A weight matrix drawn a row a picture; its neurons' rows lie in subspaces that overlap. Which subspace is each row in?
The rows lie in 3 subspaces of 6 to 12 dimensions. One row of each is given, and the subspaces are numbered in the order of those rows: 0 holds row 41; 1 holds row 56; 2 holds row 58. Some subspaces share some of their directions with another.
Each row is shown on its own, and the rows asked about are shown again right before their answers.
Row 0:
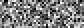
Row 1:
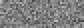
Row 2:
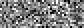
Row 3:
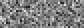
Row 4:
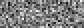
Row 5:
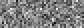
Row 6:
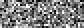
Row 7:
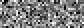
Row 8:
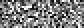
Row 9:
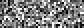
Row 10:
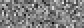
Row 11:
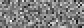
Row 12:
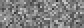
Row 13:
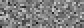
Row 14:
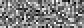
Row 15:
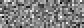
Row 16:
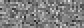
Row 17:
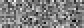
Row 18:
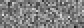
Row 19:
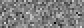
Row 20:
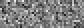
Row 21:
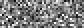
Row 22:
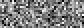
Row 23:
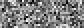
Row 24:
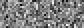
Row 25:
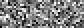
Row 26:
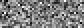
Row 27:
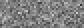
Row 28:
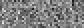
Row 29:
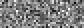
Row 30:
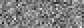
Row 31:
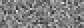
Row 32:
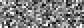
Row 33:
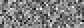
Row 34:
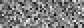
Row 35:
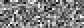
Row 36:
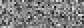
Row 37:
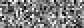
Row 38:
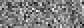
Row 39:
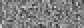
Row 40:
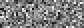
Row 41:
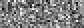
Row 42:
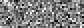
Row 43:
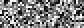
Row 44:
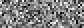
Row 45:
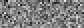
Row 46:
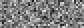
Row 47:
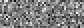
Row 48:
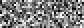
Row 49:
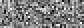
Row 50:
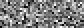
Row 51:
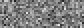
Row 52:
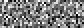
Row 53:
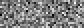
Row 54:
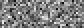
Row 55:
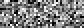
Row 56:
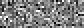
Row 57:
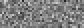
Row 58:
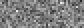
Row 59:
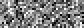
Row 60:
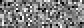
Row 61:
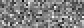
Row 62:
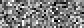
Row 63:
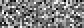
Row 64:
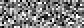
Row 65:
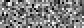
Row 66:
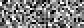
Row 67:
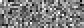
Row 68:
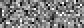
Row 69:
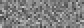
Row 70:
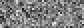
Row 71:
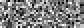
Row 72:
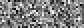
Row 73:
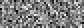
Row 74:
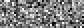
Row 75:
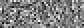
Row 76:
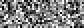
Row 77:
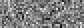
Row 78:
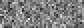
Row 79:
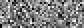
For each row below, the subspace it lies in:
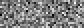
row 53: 0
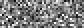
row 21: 1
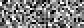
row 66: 0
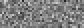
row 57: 1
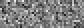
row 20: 2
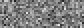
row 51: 1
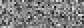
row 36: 1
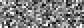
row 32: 2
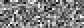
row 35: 0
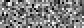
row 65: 2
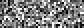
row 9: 2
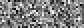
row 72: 2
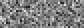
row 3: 0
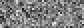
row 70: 2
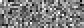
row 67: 2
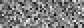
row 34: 2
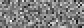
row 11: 1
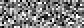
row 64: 0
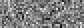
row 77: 1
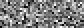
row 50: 1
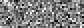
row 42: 2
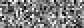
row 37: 0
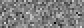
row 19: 1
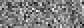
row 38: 2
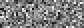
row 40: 2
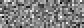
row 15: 2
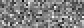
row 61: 1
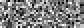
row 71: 2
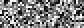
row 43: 0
